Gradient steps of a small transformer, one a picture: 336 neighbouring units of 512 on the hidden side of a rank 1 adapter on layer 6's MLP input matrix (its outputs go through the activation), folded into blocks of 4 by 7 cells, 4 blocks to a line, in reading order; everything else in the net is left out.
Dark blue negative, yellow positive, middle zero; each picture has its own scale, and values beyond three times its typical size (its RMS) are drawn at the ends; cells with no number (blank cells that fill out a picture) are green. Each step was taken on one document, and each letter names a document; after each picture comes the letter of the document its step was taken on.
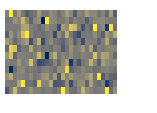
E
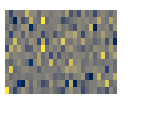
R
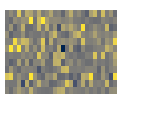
E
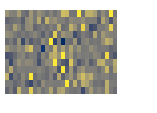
E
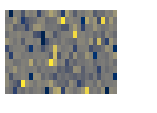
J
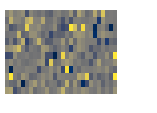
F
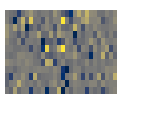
J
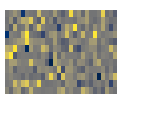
F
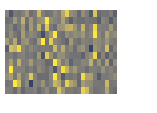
R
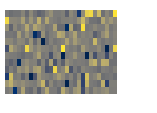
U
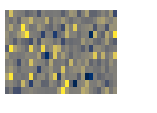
R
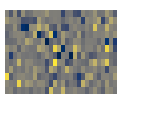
U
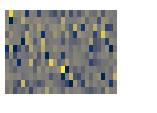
F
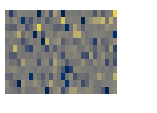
J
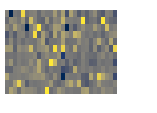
J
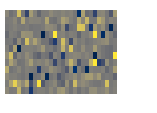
R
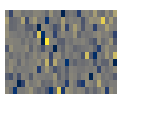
J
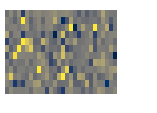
F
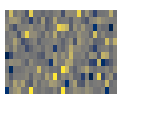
E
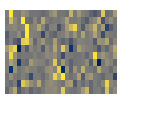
F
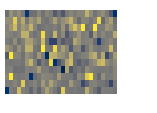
R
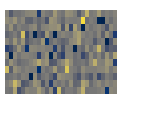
U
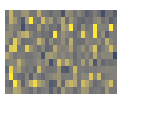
E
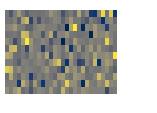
R
